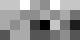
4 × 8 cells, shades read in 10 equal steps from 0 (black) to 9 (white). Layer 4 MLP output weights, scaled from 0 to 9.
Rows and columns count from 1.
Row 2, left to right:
6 6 5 5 6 5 6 4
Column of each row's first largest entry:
3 1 6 2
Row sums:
57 43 31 33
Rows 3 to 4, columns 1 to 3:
6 5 6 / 3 6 6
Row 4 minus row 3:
-3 1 0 1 3 -3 1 2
